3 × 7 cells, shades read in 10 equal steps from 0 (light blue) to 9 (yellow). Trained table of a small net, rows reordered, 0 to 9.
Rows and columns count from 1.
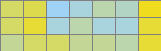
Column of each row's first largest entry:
7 2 7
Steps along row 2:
up down up down same up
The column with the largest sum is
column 7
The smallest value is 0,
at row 1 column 3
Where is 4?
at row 3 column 1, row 3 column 4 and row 3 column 5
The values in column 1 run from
4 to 6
